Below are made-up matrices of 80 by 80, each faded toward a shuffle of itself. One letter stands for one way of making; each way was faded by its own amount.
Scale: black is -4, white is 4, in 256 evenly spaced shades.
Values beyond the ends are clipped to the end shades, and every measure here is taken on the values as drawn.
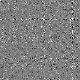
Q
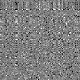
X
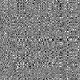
X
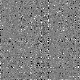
Q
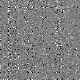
Q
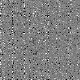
Q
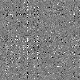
Q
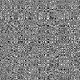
X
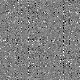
Q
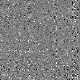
Q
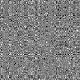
X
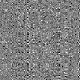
X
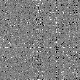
Q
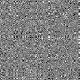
X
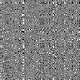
X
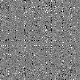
Q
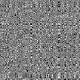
X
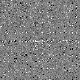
Q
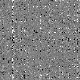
Q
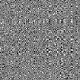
X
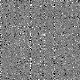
Q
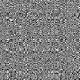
X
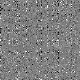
Q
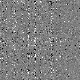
Q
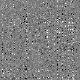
Q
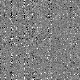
Q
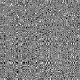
X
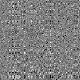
X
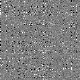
Q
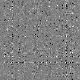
Q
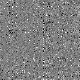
Q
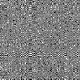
X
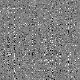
Q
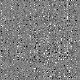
Q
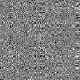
X
